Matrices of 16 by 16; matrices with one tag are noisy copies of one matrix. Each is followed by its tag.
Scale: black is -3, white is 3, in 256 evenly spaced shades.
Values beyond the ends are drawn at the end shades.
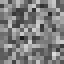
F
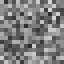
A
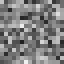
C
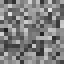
A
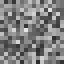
A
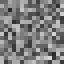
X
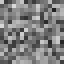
C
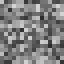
C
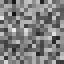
A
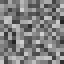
X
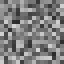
X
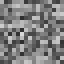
C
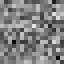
C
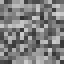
C
